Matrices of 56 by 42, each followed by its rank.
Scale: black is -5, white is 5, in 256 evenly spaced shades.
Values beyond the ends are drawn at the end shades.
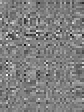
five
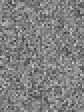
full rank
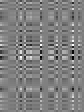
one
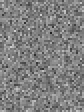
full rank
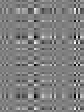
one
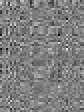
five
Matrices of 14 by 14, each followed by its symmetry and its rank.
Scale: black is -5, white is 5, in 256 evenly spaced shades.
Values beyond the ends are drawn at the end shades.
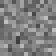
neither, full rank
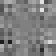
antisymmetric, rank two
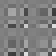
symmetric, rank one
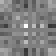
symmetric, rank two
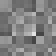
symmetric, rank two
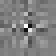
symmetric, rank two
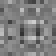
antisymmetric, rank two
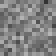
neither, full rank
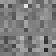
neither, rank three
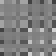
symmetric, rank one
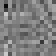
neither, rank three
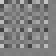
symmetric, rank one
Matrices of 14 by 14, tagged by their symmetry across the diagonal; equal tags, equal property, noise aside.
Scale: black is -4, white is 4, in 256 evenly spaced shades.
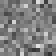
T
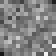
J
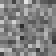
T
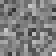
J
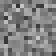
J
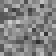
T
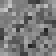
J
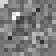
J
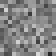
T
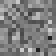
J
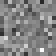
T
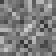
J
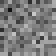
J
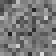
J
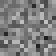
J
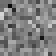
T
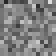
T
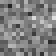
T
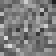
T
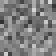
T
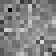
J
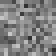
T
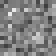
J
